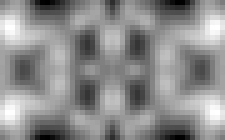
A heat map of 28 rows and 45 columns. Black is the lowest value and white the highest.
The texture is blotchy. It mirrors both left to right and top to bottom. There is no overall slope. No lone cell stands out from its neighbours.
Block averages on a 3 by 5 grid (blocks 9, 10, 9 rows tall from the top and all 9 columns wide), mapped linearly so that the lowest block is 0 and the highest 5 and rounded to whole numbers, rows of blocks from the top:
50205 / 12121 / 50205
